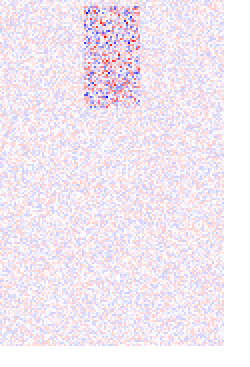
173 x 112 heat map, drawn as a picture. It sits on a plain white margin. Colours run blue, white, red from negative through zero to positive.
In the top middle lies a patch that is rougher than the rest. Fine speckle covers the field. The top middle is the roughest part. A few values lie far out on both sides of the bulk. No overall slope runs across the table.
